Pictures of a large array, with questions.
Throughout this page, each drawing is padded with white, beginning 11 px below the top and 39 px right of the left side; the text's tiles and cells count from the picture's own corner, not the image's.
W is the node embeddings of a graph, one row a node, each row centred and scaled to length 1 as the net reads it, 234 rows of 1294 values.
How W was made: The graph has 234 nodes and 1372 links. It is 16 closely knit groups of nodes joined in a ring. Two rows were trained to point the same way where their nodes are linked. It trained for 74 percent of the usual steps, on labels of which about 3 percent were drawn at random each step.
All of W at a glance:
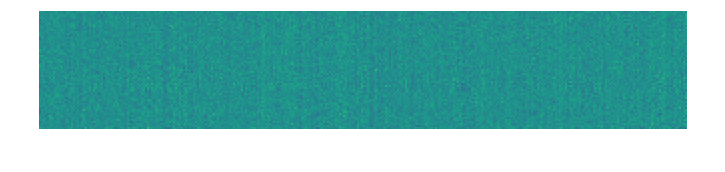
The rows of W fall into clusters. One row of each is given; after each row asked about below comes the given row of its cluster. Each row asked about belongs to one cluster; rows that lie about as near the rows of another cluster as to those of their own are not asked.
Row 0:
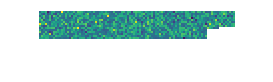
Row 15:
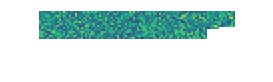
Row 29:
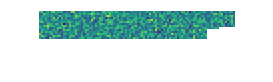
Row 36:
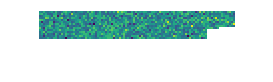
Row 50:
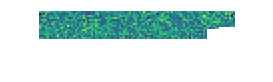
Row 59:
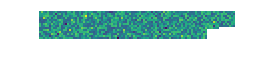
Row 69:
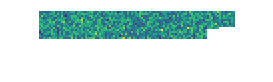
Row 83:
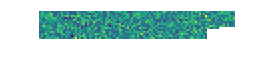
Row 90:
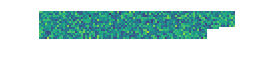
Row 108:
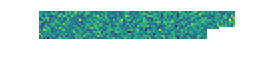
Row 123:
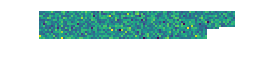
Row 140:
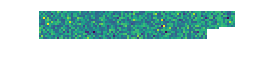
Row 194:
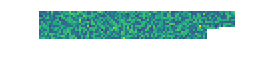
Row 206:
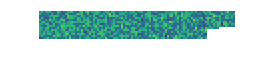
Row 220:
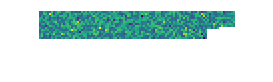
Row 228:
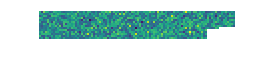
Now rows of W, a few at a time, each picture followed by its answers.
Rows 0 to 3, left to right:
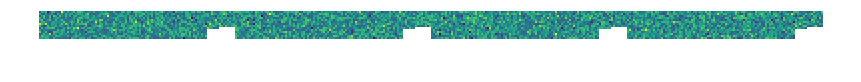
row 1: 90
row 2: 69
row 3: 206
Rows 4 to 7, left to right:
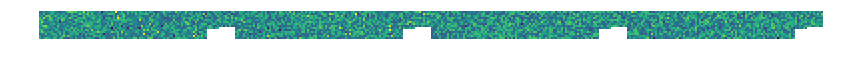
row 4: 69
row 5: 220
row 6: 36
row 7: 228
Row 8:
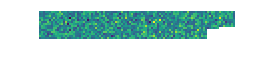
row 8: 15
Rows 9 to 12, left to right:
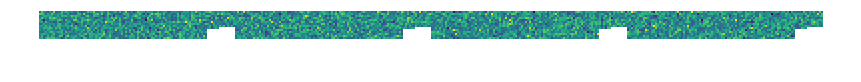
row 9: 83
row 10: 108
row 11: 228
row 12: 228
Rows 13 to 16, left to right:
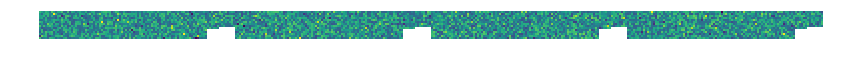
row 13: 29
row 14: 194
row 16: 123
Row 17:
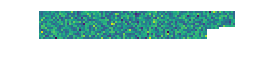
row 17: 15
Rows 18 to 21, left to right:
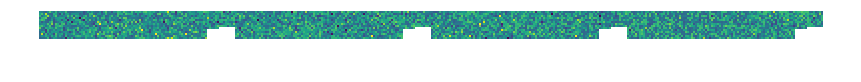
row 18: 36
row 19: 36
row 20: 194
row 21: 140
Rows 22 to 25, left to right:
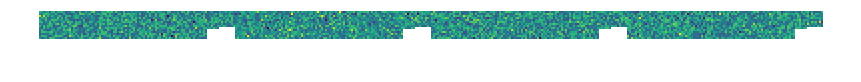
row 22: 29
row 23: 50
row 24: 83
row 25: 69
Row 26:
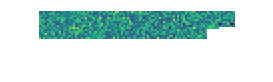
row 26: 69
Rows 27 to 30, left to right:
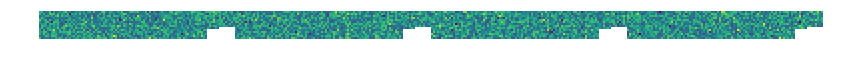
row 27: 140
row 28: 83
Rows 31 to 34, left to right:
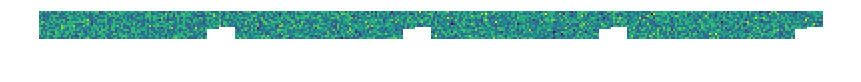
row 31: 206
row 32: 123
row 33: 0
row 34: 194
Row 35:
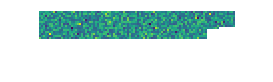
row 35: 29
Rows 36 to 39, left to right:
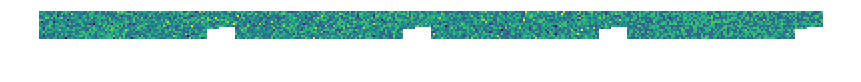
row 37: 108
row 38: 83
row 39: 220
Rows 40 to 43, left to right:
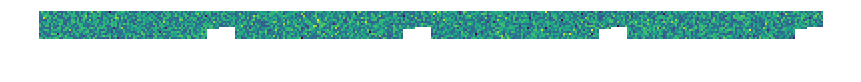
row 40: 59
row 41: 194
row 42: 29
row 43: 206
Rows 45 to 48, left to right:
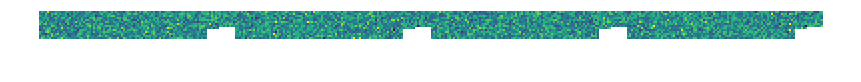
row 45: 108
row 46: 206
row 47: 50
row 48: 220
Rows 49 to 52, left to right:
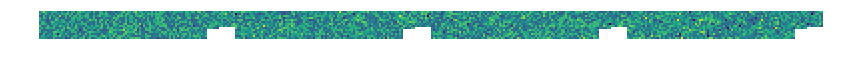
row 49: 0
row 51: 228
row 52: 69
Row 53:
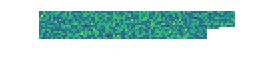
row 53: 220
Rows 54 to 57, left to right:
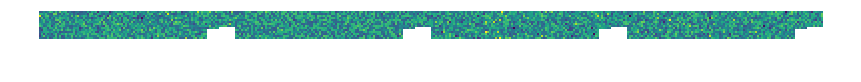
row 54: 36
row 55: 123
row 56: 59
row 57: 108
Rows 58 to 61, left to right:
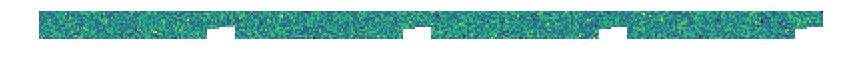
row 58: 15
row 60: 206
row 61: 50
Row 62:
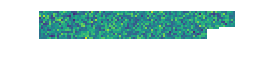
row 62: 36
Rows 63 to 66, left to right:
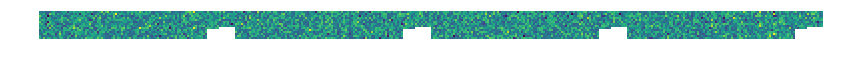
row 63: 69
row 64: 0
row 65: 0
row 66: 83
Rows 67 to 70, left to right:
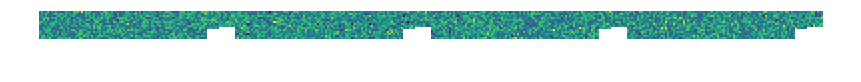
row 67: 108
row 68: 83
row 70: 0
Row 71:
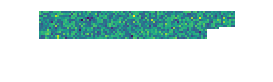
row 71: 228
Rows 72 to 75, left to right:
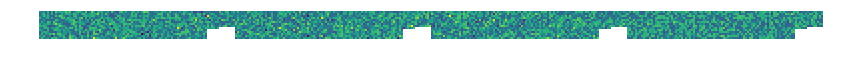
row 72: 194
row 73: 15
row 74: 228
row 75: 206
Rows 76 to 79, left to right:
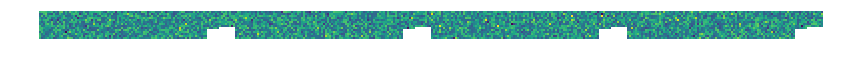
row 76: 90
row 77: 83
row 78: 29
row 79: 228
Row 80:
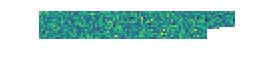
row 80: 29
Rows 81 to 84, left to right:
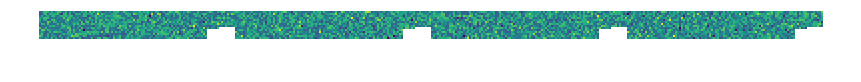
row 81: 220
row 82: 59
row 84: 108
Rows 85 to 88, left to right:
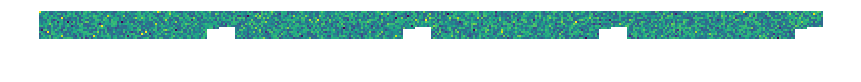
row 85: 59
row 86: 108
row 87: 194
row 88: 50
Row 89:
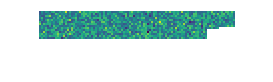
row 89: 15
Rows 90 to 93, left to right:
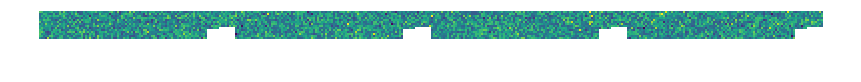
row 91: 29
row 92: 36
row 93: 228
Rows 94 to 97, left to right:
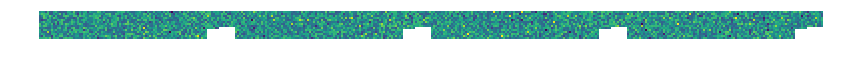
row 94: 59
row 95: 140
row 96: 140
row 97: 83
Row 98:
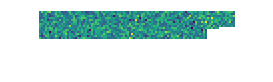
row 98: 50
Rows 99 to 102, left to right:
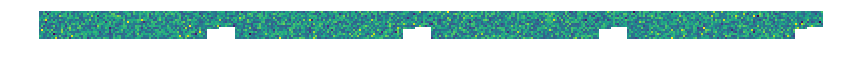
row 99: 220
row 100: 220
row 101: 0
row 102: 220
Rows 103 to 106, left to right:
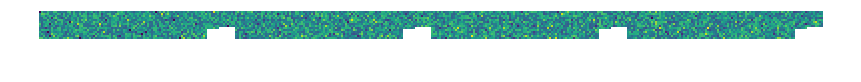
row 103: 59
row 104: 0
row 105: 206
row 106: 228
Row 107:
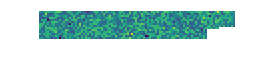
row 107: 50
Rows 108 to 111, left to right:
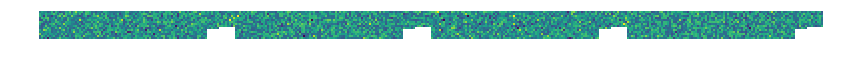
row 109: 220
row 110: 90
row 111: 29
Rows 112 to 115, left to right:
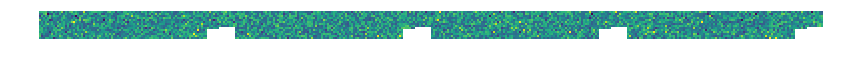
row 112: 90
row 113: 59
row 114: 220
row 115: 90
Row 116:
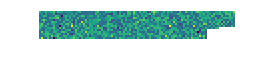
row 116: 50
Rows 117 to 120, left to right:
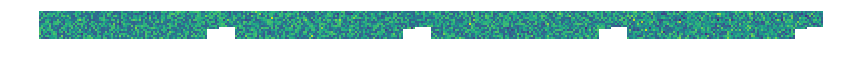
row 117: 140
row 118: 194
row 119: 59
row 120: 29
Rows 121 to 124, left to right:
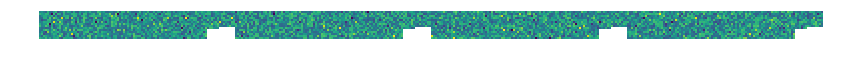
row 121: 59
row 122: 59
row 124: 228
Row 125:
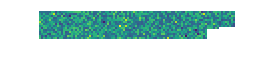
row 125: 69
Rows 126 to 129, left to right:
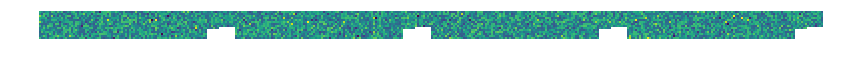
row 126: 29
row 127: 206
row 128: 108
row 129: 50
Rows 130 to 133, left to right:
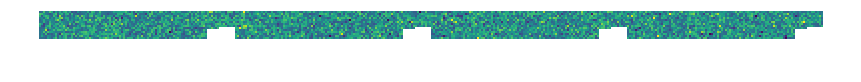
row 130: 36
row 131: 90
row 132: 69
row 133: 29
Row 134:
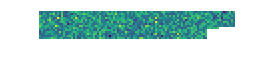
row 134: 69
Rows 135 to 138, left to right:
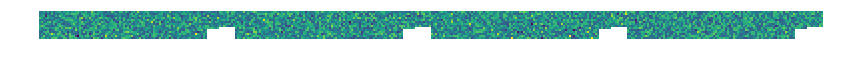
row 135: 194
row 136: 194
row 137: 123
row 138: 0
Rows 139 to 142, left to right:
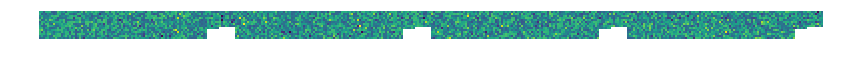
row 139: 206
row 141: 228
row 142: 36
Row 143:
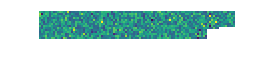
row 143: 29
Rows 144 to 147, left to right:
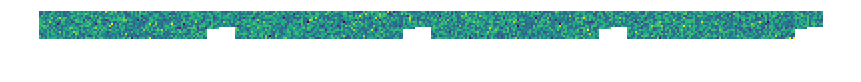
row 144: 69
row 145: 206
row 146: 69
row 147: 206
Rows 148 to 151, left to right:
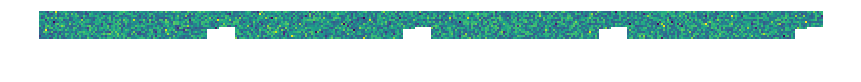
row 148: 36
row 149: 69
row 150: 194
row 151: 194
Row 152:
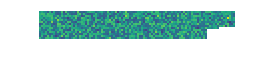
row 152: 83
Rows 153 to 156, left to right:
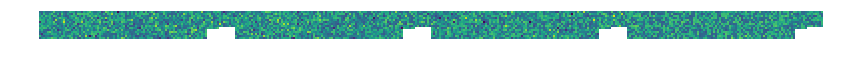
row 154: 69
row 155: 206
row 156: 83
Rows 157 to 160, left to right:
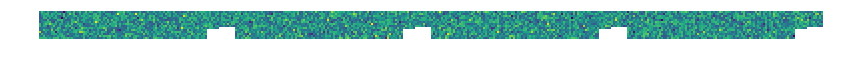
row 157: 59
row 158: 83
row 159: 206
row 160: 206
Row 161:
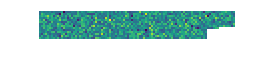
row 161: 83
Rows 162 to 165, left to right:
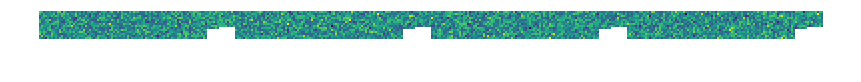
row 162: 140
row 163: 123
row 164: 228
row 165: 15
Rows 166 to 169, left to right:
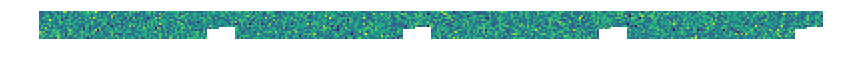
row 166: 15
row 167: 90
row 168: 50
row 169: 220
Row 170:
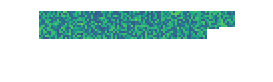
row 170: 140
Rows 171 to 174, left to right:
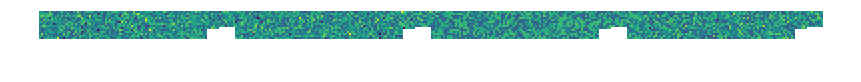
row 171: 83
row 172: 59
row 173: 228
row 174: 83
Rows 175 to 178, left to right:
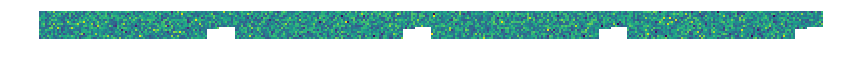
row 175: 123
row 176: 108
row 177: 29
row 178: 194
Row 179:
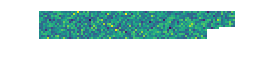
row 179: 228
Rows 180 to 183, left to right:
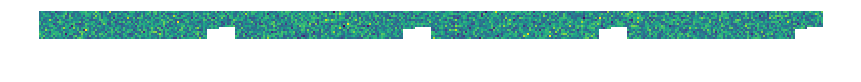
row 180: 15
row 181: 220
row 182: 228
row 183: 83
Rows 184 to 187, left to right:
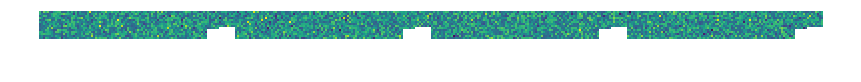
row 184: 228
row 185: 50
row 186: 0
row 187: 123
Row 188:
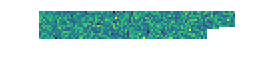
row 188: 83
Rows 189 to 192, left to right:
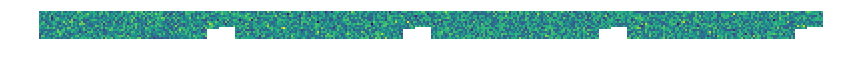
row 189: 0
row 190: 83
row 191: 50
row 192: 83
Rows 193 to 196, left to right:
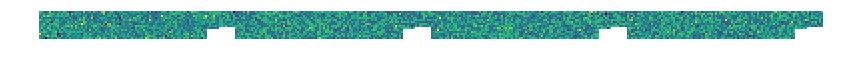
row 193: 140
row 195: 36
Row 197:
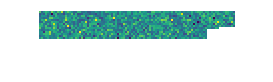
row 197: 50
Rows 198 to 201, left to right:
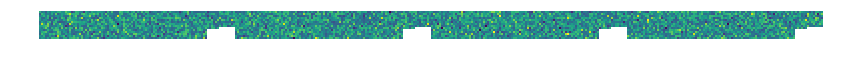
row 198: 194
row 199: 69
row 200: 194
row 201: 123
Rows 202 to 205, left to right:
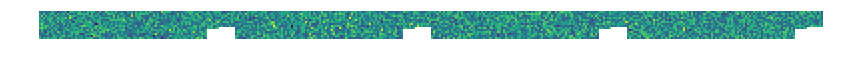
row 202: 69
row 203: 220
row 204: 220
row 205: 15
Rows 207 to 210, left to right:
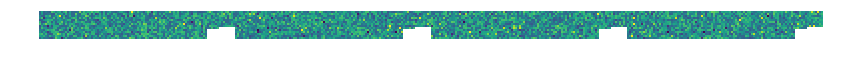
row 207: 15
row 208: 220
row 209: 69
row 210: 0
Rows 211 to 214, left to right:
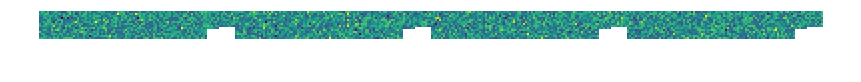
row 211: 59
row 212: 228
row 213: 108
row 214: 0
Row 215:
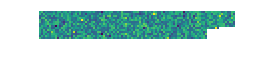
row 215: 140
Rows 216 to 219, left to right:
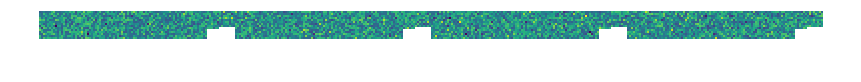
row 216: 69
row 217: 50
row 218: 194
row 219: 228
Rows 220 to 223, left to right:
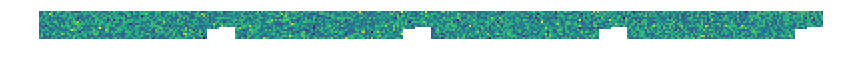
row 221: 90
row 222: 36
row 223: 140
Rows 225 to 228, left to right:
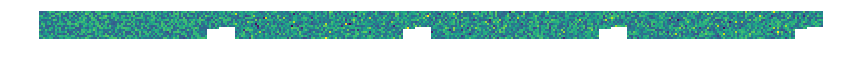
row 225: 123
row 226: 50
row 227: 15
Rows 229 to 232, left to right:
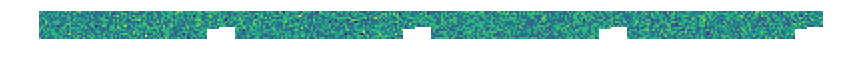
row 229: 140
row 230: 90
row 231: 69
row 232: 59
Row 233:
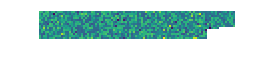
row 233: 29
